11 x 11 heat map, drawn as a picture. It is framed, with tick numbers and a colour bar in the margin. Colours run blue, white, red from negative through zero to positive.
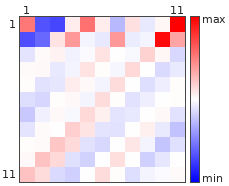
The halves do not mirror each other. A horizontal seam about 20% of the way down splits the table, and the bottom part is calmer. The grain runs diagonally up to the right. No row or column stands out. The top right is the ninth with the highest average.
